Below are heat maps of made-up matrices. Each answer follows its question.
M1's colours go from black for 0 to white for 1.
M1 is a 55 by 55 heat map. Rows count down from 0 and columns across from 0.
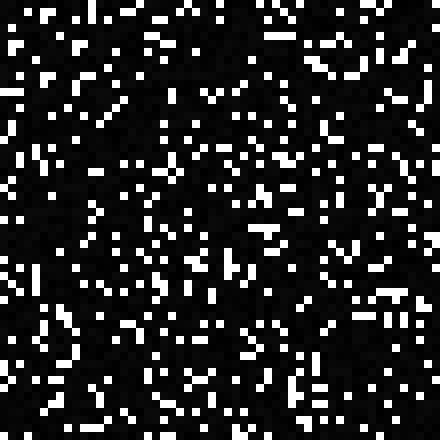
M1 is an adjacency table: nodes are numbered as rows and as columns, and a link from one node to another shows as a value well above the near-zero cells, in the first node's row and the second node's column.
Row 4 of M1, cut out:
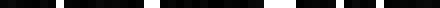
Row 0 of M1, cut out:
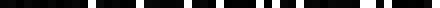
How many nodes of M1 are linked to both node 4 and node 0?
1
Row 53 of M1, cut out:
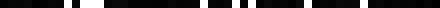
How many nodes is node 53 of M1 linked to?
9
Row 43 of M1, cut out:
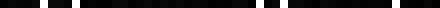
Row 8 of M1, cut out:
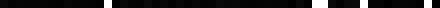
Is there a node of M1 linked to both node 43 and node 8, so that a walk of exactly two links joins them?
no
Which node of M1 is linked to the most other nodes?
node 20
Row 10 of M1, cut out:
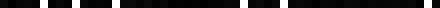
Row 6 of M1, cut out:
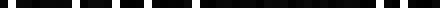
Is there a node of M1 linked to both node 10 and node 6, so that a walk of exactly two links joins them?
yes
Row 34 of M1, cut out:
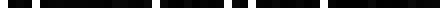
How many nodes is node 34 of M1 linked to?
6
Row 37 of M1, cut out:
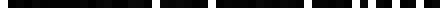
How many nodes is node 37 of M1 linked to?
8
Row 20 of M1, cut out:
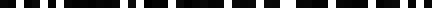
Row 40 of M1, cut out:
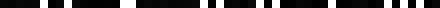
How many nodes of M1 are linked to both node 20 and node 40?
6
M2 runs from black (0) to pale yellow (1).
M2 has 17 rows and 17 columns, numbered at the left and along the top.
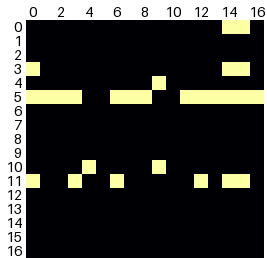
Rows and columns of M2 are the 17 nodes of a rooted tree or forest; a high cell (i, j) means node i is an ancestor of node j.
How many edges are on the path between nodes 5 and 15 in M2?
4
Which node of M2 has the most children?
5
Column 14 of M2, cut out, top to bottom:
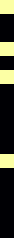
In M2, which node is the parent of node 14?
0
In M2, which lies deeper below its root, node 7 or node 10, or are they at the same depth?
node 7
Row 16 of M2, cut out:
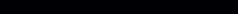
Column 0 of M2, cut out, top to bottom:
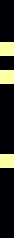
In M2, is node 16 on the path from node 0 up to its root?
no
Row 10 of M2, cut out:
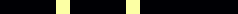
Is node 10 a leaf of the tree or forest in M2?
no
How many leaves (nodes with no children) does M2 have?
11
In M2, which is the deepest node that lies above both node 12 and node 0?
11
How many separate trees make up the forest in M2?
2
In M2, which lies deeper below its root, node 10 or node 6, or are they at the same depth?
node 6
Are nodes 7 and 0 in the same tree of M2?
yes
